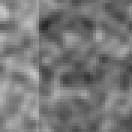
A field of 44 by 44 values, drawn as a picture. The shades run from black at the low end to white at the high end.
Grain: blotchy. Histogram: bell-shaped. Seam: vertical, 30% of the way across, the left part higher.
